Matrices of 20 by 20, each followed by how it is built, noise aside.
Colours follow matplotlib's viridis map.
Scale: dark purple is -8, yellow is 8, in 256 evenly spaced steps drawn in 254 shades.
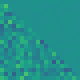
lower triangular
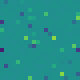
sparse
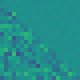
lower triangular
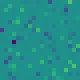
sparse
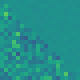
lower triangular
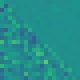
lower triangular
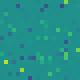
sparse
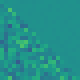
lower triangular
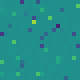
sparse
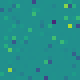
sparse
